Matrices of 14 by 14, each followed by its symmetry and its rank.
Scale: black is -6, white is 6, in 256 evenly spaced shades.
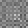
symmetric, rank two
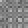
symmetric, rank two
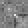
symmetric, rank three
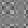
symmetric, rank two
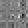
neither, rank three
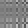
neither, rank one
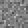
symmetric, full rank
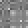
symmetric, rank three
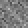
symmetric, full rank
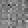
neither, rank three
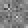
symmetric, rank three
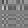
neither, rank one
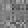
neither, rank three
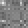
symmetric, rank two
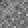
symmetric, full rank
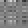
neither, rank one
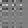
neither, rank one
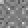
symmetric, rank three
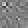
symmetric, rank three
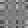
neither, rank one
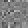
neither, rank three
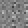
neither, rank three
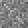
symmetric, full rank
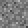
symmetric, full rank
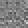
neither, rank three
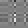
neither, rank one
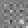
symmetric, rank three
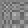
symmetric, rank two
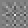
symmetric, rank two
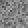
symmetric, full rank
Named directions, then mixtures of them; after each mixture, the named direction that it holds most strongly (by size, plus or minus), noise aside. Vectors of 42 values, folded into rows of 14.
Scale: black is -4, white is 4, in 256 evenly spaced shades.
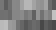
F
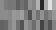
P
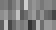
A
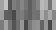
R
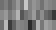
A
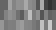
P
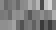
P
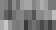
F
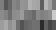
F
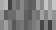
R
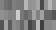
A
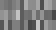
A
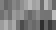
F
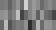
A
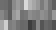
F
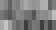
F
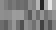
P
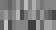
A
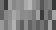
R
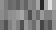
P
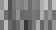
R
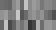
A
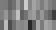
A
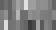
A
